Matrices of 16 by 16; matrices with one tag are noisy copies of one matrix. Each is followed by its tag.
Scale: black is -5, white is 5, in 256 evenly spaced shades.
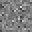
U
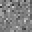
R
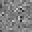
U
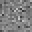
U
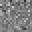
R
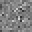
U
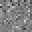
R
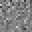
R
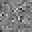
U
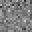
R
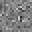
U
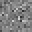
U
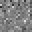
R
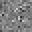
U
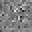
U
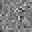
U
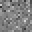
R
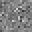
U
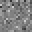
R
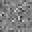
U
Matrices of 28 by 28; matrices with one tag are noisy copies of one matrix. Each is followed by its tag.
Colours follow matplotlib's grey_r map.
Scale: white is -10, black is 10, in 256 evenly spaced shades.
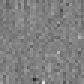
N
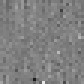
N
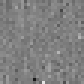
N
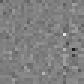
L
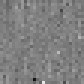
N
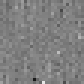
N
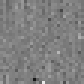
N
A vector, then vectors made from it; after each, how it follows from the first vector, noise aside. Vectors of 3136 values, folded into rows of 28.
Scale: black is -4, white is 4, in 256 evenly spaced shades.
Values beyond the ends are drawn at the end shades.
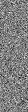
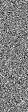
negated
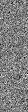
sign-scrambled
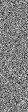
negated
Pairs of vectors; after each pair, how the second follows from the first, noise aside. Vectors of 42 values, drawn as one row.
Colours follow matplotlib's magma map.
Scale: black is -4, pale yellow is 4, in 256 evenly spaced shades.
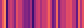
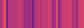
shrunk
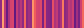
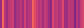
shrunk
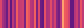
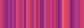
shrunk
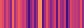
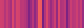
shrunk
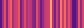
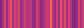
shrunk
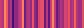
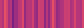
shrunk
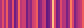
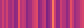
shrunk
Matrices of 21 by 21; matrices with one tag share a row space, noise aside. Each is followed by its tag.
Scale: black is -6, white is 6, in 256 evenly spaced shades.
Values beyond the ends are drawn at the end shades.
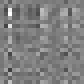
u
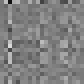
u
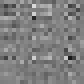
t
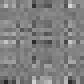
t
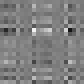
t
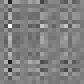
u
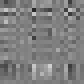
t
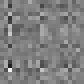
u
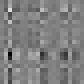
u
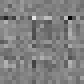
t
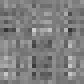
t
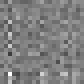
u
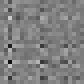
u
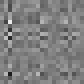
u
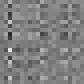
u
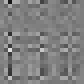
u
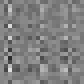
u
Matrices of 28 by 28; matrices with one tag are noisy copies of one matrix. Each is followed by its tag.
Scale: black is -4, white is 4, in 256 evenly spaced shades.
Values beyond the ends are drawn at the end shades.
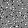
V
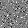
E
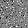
V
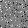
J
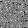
J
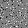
V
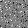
J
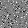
E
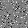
E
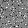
V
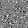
E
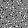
V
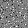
V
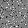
V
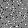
V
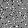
V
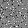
V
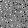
J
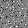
V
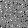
J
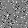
E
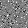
E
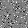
E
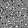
V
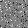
J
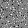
V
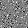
E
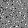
V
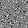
E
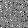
J
